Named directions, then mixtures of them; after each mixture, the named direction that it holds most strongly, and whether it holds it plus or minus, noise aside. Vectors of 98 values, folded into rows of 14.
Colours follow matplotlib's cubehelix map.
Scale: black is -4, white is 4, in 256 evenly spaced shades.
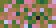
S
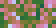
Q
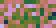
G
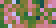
Q, plus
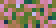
G, plus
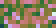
G, minus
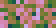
Q, minus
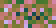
S, plus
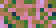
Q, minus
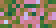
G, minus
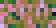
Q, minus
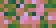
Q, minus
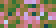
G, minus
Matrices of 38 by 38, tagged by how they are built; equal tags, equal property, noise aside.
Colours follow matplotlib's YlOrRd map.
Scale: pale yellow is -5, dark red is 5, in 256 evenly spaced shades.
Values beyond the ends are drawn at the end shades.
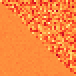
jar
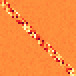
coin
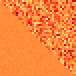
jar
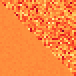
jar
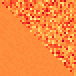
jar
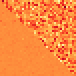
jar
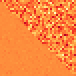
jar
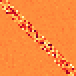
coin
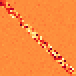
coin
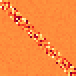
coin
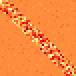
coin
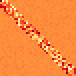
coin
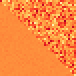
jar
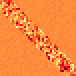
coin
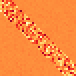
coin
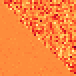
jar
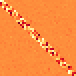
coin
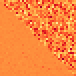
jar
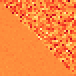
jar
